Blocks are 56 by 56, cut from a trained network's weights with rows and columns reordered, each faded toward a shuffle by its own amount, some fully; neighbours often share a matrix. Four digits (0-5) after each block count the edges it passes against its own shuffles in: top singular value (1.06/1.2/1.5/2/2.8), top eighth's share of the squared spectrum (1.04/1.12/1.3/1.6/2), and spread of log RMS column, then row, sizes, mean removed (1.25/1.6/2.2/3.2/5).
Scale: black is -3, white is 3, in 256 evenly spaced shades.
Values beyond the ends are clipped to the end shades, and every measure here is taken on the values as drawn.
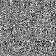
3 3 1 2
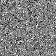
0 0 0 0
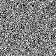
2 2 0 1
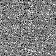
1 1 1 0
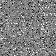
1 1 0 0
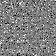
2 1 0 0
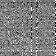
3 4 3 0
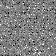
2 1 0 0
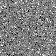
0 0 0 0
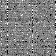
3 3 2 0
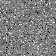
1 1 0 0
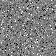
0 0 0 0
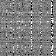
3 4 3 0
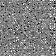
2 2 2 0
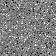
0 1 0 0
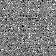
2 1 1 0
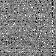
2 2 2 0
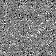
1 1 1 0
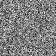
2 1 0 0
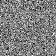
0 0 0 0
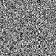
3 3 2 0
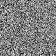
2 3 0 0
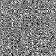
3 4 2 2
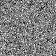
1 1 0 0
